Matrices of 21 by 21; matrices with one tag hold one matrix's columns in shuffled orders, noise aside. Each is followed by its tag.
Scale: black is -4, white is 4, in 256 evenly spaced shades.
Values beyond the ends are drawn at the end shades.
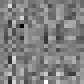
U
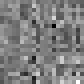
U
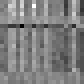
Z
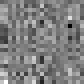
U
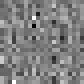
U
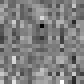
U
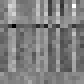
Z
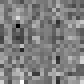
U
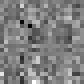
U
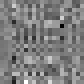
U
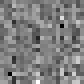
U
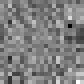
U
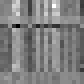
Z
